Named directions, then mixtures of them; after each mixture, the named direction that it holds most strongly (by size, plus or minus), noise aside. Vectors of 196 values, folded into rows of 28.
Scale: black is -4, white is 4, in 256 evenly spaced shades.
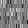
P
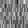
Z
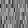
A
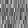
A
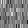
P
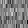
P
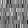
P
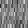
A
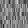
Z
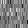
P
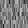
Z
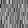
A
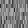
A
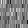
P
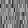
A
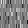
P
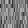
A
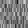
Z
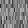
A
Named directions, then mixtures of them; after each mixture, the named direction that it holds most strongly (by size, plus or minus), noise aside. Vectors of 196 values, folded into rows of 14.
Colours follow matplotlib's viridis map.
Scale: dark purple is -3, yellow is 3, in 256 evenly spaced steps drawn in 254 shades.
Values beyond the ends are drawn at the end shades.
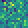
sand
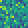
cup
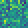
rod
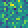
sand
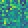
rod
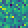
cup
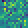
sand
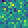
sand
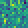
rod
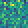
sand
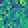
rod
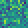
rod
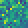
rod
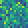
cup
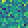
cup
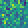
rod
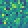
rod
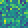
rod
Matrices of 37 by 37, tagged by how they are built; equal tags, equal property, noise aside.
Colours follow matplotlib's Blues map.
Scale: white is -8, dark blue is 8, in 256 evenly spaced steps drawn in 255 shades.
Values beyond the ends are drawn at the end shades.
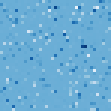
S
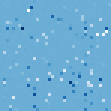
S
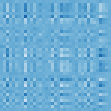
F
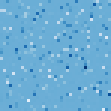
S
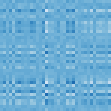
F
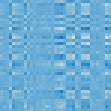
F
